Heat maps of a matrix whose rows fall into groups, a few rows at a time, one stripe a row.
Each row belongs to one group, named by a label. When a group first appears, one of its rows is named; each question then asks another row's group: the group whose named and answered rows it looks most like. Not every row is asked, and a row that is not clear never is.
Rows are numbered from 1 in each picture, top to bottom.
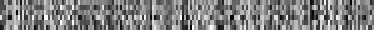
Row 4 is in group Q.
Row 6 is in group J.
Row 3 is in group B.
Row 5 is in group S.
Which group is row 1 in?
B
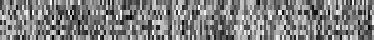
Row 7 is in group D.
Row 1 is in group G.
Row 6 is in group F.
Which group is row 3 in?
Q
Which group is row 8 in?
F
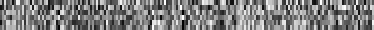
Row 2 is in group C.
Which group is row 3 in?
D
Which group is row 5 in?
J
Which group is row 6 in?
D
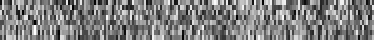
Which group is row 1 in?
C
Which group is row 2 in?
B
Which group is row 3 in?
F
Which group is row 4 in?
F
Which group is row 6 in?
G
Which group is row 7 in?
D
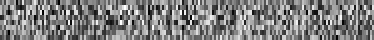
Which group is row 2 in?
F
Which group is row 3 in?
Q
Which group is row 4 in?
J
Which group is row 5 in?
Q
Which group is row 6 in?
D
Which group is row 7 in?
Q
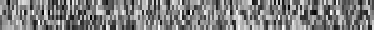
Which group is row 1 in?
Q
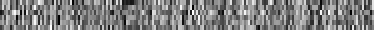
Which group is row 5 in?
D
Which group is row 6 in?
G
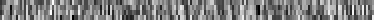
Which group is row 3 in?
G
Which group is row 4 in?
B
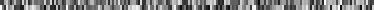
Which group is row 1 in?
J
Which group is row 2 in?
F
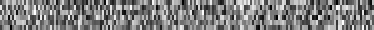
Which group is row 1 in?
D
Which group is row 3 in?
G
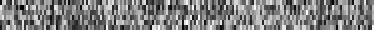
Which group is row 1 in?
C
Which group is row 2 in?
F
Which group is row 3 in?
F
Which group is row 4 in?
D
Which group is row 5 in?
C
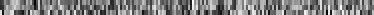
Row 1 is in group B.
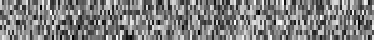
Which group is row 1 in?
F
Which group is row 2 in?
F
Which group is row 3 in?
G
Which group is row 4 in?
S
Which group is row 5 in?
F
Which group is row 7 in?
Q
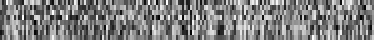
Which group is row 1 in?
F
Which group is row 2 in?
Q
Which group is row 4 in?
C
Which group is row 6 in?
D
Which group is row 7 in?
J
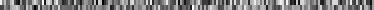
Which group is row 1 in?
F
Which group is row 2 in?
B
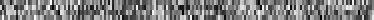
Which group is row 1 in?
G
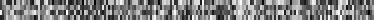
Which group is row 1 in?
C
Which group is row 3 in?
F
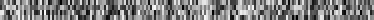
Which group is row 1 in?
Q
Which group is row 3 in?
Q
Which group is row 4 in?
Q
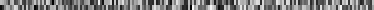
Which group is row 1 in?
F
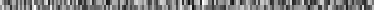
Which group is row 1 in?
Q
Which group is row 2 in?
D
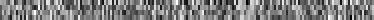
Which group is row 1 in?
F
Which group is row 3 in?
G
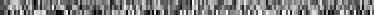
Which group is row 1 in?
B
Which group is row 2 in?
S
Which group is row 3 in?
C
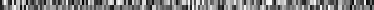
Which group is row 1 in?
C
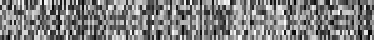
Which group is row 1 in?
Q
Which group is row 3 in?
F
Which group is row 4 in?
D
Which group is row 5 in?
C
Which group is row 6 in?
D
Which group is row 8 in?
C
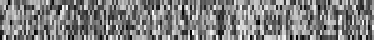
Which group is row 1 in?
F
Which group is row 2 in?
C
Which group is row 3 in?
D
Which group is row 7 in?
J
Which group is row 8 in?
C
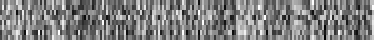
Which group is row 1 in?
S
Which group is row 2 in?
S
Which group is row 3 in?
J
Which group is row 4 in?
Q
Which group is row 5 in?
S
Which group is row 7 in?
B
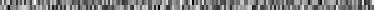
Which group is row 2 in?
Q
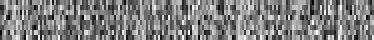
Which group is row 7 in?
C
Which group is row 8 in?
B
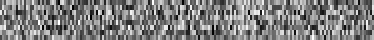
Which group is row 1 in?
D
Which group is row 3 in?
F
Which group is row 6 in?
Q
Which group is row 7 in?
F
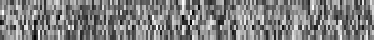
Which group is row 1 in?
G
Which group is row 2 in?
S
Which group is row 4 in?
D
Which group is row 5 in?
J
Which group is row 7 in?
S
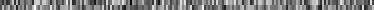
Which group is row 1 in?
C
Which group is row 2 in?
G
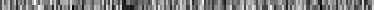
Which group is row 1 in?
G
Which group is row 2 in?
G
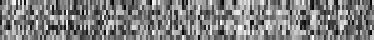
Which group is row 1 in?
B
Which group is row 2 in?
D
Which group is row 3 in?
C
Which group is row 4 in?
G
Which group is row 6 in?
C
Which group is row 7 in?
D
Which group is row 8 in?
S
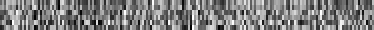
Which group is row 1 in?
D
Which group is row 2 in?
D
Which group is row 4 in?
B
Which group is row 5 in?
C
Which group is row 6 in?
J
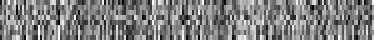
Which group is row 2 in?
B
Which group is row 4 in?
F
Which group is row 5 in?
D
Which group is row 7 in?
G
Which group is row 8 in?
B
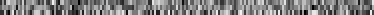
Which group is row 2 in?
B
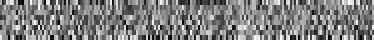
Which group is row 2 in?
G
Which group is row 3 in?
B
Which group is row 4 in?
J
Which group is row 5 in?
D
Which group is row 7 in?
Q
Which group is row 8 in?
F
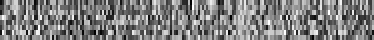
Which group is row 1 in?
J
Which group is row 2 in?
B
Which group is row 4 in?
Q
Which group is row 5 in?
C
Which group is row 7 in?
C
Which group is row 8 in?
D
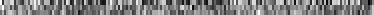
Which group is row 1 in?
F
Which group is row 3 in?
S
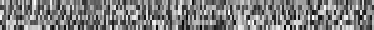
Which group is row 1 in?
D
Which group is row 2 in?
J
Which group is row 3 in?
Q
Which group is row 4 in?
F
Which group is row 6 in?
F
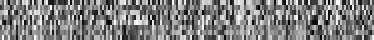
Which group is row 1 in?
Q
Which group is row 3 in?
F
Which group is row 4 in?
Q
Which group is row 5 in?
Q
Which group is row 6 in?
G
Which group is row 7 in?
D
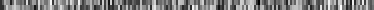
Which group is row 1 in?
G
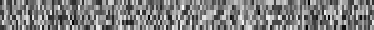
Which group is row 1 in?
C
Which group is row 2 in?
B
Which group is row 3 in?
J
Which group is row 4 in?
Q
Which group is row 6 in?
Q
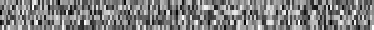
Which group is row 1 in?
D
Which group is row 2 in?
Q
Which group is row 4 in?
G
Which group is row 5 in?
C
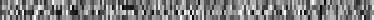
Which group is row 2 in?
G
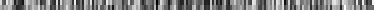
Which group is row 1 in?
F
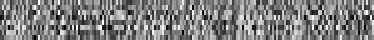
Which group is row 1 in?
G
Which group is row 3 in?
B
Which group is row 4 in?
C
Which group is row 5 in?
S
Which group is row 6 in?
Q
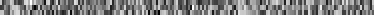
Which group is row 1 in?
F
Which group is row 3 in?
Q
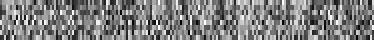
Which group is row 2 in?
J
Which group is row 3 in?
S
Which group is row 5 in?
Q
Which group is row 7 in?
Q
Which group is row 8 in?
C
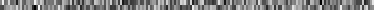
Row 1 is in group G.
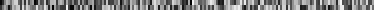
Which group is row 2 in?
C
